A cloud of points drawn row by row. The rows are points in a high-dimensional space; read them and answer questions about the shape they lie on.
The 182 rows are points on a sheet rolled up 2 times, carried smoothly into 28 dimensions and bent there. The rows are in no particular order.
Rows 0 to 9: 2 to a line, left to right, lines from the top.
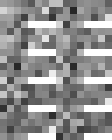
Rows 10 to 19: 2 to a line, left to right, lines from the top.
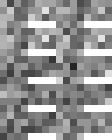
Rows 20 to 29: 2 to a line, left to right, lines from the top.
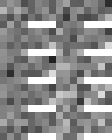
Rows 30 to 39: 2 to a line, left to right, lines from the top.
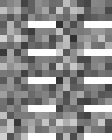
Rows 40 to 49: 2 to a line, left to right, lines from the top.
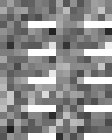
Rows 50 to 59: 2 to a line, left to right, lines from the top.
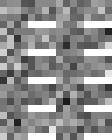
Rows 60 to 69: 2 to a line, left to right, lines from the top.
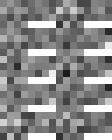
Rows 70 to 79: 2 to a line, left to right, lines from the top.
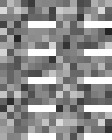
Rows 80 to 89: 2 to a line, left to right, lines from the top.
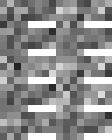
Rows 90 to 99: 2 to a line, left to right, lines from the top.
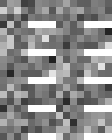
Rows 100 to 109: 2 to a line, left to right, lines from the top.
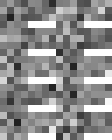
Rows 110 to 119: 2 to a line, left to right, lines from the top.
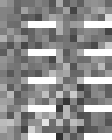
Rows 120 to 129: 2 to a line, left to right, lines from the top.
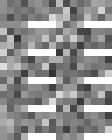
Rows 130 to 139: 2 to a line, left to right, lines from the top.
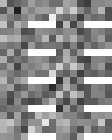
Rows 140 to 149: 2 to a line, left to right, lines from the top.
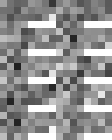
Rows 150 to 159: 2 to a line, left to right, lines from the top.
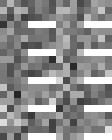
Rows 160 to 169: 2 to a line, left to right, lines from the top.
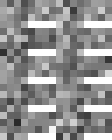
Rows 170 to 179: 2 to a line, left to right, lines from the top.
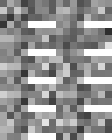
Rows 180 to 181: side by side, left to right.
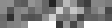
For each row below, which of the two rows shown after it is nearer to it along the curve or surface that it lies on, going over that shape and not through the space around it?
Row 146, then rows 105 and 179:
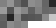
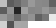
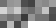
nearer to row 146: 179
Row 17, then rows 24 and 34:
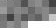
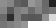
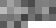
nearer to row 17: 34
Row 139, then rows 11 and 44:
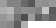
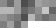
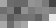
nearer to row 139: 11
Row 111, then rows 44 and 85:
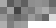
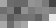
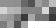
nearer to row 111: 44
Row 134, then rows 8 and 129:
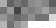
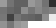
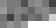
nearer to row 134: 8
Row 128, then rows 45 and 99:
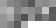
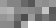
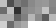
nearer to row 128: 45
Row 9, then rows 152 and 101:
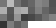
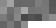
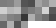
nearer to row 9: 101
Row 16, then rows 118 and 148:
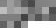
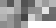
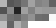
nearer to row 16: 118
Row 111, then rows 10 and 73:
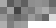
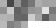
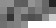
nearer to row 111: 73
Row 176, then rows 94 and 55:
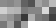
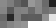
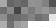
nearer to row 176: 94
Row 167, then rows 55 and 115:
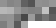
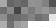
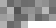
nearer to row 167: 115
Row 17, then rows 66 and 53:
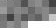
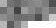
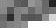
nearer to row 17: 66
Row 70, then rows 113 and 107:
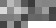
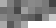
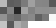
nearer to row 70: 113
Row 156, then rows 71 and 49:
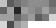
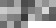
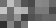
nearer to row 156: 71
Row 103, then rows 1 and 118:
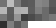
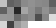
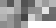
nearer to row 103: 118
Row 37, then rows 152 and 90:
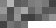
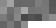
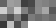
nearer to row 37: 90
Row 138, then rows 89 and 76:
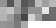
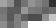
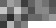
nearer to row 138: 76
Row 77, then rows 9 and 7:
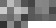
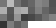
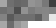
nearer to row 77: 9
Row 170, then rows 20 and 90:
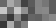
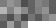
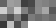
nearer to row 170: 90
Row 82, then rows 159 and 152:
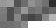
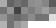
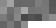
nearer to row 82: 159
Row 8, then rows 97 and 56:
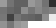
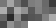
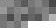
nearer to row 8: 97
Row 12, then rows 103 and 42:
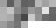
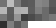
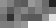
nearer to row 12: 103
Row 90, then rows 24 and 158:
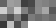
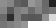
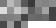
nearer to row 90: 158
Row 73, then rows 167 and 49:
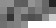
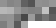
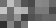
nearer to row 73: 49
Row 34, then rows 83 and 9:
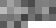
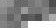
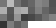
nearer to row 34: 83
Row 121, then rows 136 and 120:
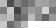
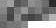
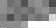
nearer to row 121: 136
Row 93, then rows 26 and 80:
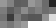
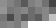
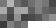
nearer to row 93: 80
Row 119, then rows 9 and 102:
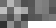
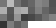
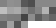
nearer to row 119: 9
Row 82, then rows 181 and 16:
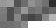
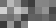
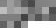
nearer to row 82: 181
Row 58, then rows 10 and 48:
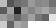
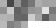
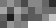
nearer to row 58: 10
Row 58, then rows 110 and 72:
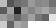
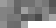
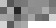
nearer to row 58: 72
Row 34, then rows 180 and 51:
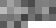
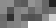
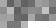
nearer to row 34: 51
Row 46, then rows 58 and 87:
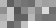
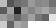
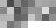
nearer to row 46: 87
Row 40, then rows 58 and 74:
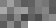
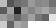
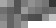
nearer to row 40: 74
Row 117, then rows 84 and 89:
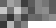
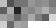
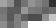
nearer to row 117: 89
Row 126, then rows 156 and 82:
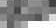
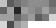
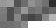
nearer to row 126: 82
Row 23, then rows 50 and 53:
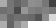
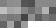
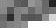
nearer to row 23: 53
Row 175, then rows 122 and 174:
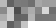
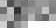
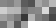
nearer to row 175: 122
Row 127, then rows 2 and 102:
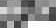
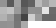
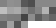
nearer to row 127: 2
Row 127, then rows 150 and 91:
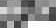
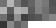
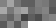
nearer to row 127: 150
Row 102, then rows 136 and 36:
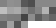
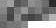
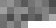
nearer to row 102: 36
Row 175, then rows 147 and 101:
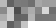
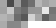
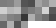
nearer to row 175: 147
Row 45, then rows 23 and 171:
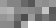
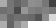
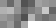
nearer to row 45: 171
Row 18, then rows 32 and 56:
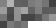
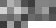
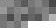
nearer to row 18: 32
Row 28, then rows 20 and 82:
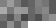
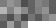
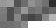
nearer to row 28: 20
